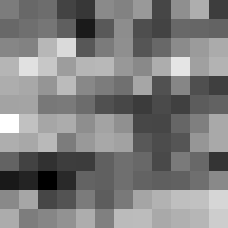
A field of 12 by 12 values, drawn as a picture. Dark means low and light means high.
Ninth with the lowest average: bottom left. Mirror symmetry: none. Slope: none. Ninth with the highest average: middle left. Grain: streaks across. Stripes: horizontal, repeating 3 times.
